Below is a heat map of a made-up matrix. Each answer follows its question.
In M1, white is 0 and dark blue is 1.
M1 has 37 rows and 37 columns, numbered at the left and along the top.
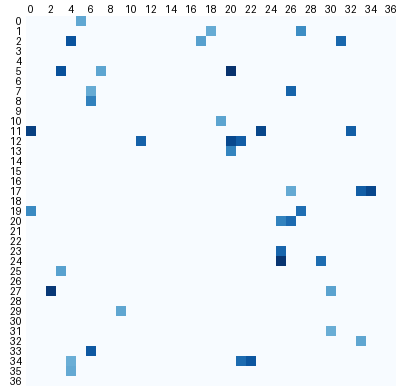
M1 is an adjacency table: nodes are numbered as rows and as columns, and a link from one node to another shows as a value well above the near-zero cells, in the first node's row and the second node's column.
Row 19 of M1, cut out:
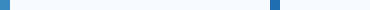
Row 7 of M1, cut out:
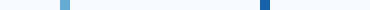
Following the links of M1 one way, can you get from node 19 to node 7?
yes
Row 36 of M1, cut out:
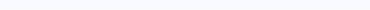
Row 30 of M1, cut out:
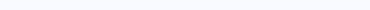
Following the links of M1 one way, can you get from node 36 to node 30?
no
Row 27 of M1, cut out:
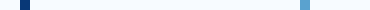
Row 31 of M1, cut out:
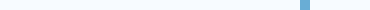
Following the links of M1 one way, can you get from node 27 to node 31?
yes
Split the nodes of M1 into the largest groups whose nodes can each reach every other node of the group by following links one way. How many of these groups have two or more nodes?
0
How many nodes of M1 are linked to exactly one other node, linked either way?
7
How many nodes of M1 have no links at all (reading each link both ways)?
5
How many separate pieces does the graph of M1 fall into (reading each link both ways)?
6
